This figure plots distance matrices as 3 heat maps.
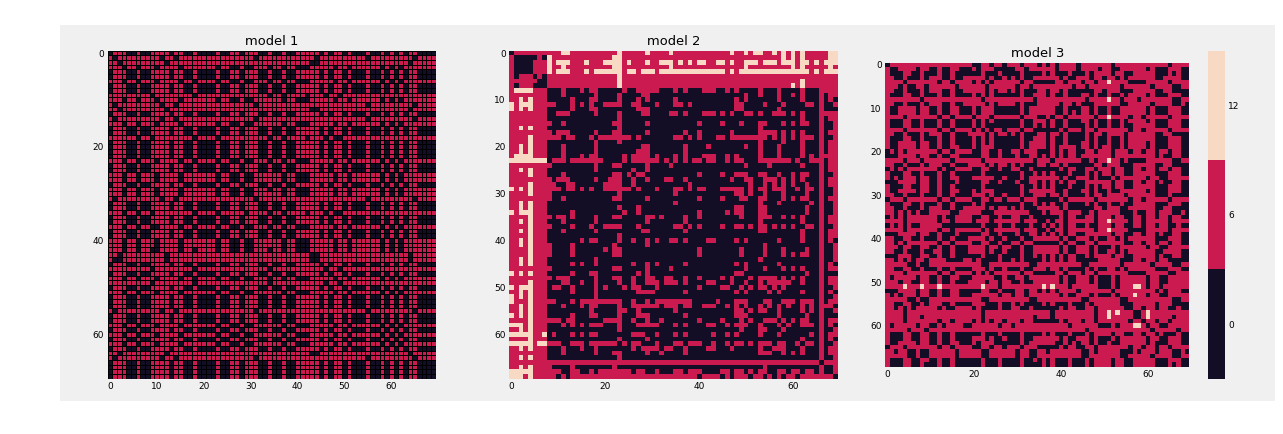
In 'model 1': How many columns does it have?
70
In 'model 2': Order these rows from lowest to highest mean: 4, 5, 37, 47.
47, 37, 5, 4
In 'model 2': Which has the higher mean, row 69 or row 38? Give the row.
69
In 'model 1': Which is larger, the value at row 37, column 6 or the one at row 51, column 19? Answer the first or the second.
the second
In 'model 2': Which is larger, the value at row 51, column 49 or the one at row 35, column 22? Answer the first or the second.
the second
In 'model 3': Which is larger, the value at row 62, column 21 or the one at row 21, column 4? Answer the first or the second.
the second
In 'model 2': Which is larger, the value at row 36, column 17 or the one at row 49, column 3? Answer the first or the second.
the second
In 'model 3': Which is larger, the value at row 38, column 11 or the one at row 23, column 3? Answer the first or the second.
the first
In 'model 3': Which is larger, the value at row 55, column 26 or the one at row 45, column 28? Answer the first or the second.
the first
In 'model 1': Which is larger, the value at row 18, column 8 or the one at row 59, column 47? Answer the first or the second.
the first
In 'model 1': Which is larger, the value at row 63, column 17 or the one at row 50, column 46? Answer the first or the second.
the second
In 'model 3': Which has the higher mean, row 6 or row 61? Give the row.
61
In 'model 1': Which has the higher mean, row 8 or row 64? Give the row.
64
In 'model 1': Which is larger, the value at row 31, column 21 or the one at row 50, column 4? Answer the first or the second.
the first
